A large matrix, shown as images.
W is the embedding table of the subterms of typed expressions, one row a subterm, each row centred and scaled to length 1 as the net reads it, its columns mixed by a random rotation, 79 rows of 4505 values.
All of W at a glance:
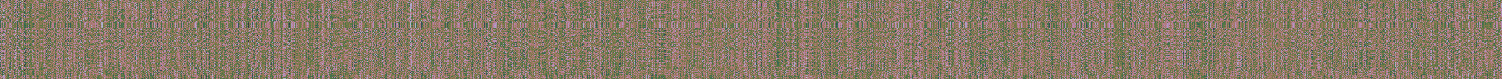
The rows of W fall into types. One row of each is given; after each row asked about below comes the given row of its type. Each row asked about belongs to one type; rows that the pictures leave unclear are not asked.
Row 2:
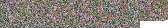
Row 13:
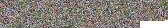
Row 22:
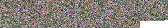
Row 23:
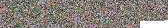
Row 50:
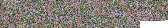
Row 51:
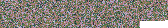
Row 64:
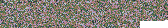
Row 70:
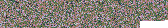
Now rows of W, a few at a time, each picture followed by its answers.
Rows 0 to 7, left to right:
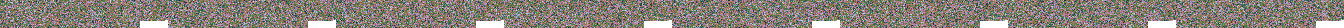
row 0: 64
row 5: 51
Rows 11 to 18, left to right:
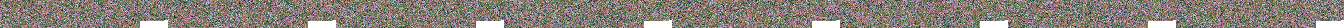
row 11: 22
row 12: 70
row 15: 23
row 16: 51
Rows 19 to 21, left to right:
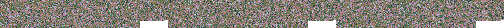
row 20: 64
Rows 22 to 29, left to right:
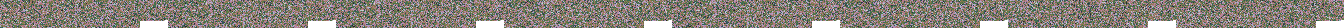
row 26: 23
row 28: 22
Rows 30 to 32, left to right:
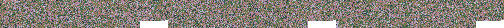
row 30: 50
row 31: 70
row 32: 13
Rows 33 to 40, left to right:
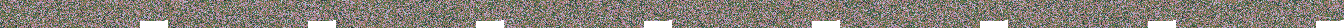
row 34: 50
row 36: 22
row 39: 51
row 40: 23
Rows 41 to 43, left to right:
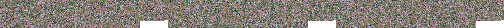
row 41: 23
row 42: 64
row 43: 51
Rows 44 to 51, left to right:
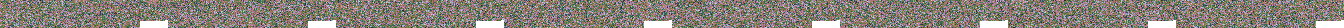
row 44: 22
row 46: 64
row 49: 70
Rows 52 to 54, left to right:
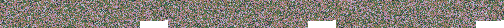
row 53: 70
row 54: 50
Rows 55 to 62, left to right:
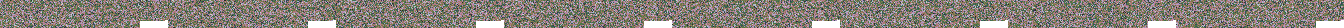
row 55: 51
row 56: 50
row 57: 50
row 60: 51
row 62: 13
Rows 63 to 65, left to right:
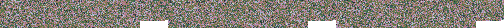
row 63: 50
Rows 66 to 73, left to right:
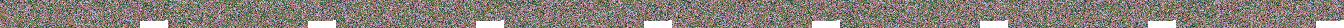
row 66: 64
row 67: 2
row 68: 2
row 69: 64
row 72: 64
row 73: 23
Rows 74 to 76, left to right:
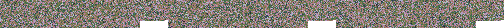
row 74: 23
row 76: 51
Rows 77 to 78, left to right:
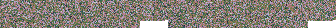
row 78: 23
